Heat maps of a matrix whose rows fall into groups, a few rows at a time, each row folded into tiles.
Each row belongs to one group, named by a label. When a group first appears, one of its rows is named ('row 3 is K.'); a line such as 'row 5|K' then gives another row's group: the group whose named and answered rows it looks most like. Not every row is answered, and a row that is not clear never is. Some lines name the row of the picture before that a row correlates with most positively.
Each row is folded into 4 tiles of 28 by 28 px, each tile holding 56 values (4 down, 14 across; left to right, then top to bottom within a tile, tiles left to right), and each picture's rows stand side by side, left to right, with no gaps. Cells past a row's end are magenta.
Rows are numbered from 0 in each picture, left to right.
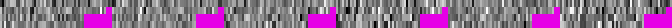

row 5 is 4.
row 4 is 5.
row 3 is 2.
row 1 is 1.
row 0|1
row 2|2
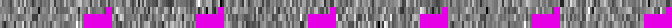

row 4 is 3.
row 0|3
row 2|4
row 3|4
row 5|1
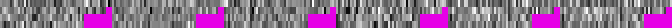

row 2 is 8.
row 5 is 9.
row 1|3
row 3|2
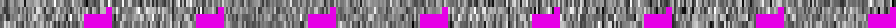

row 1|9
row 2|4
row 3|5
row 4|9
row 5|4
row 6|2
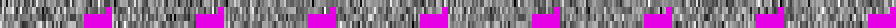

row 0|4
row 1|1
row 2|1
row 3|5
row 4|4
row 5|8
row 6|3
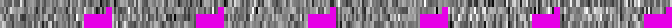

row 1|1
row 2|1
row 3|8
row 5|9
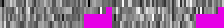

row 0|1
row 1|9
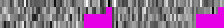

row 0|3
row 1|8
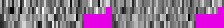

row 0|2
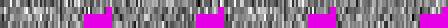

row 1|5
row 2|9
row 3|2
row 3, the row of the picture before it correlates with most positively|1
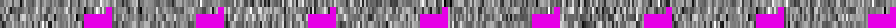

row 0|2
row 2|9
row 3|3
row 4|1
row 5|4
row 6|2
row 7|8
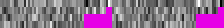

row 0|5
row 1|3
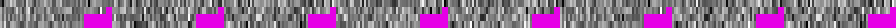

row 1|4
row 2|5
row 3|3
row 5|1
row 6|3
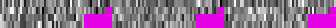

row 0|4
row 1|3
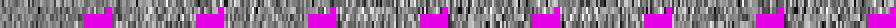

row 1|5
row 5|9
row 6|4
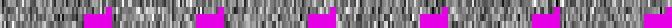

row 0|1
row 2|2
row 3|4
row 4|3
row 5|8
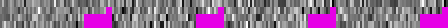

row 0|5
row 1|2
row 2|3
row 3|3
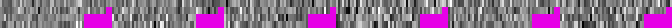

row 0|3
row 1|4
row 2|1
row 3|2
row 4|8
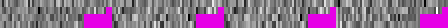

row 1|2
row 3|1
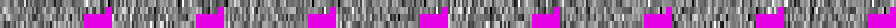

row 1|4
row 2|1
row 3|1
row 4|4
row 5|8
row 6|2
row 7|8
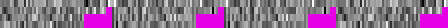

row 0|5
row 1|8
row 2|8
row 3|5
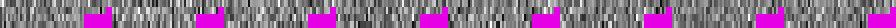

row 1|9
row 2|5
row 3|4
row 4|2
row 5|4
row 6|4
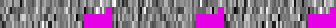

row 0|2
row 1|8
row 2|2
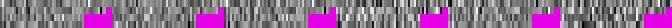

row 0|8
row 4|1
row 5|4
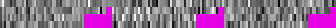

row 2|3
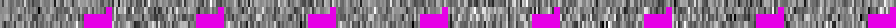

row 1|4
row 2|5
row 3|5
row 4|9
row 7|2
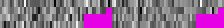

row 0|3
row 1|8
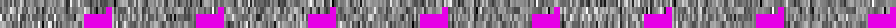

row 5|9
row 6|1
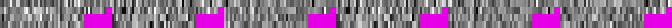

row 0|9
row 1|2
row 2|1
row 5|5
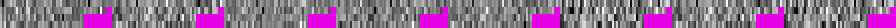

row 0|1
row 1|5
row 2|3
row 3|3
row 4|5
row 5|2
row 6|5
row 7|2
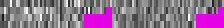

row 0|9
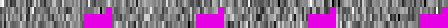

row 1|5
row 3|1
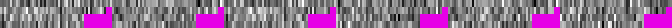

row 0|9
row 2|9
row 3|1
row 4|5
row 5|4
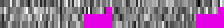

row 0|9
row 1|5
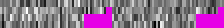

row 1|4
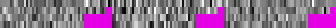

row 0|3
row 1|2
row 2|8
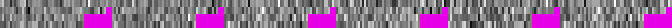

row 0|8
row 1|4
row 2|5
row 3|3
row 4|4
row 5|5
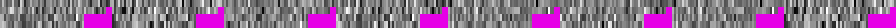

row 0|4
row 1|2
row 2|3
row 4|1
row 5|4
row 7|2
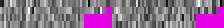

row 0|1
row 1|3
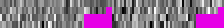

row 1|2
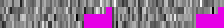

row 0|2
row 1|8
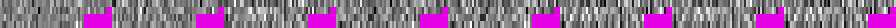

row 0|3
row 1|1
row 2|9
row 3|3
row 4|3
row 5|9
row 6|9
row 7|9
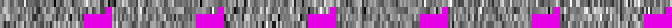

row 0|3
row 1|1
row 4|8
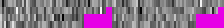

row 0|1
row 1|8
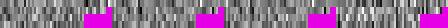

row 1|8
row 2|8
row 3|9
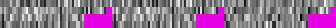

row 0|9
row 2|2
